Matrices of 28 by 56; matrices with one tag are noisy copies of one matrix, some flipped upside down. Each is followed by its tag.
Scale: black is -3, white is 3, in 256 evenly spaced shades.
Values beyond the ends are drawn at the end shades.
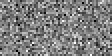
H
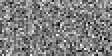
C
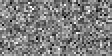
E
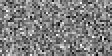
C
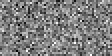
H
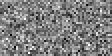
E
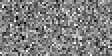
H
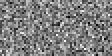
C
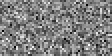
E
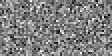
C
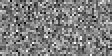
H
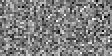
C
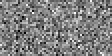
H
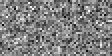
E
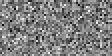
E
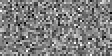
H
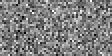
H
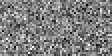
E
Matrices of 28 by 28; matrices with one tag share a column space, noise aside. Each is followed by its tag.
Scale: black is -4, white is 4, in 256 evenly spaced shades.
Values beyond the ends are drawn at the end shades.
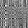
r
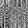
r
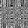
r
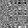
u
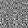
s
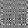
s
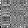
u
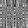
r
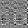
s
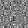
u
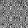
u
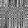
r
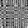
r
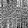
r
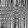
r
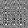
s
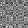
u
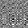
s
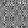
u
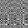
s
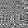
s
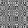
u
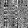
r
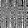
r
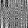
r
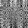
r
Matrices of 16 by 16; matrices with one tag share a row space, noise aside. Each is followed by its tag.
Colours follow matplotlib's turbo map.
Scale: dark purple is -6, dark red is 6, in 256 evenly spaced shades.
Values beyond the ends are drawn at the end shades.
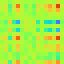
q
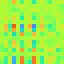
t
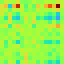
q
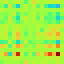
q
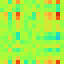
q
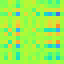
q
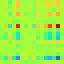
q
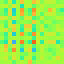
t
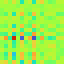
t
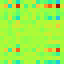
q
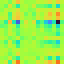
q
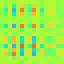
t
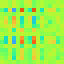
t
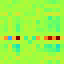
q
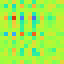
t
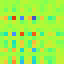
t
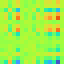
q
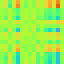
q
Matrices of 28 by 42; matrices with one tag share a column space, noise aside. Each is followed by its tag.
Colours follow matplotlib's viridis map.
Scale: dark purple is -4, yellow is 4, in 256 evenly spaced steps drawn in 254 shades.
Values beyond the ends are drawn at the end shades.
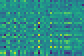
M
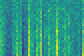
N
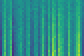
N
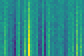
N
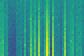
N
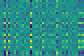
M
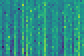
N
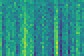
N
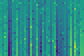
N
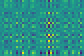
M
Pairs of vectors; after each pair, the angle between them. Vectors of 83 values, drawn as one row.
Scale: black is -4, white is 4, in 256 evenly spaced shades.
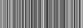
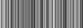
orthogonal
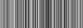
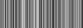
orthogonal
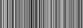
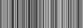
partly aligned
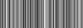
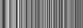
orthogonal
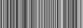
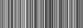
partly opposed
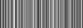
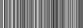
partly opposed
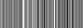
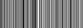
partly opposed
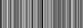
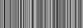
partly aligned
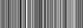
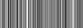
partly aligned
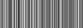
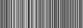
partly aligned
